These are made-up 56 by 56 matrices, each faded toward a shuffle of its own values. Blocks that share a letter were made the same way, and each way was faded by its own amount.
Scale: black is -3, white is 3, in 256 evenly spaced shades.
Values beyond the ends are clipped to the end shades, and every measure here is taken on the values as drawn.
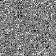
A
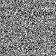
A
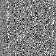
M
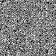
A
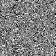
A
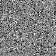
A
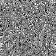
A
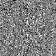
A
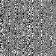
M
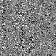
A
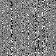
M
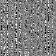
M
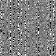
M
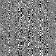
M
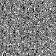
A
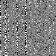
M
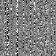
M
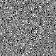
A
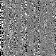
M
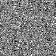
A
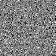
A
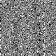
A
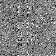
A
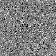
A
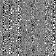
M
